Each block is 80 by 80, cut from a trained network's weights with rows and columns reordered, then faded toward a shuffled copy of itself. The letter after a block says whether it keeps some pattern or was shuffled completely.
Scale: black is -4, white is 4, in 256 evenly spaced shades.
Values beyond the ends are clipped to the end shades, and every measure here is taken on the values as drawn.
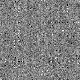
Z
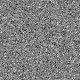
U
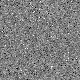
U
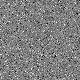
U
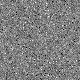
U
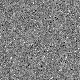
U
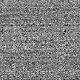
Z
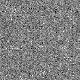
Z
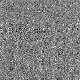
Z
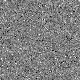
U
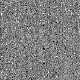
Z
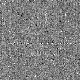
Z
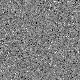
U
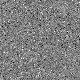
U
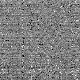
Z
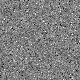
U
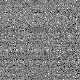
Z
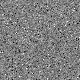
U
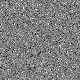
U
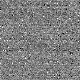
Z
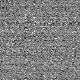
Z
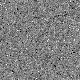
U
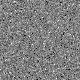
U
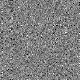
Z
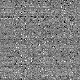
Z
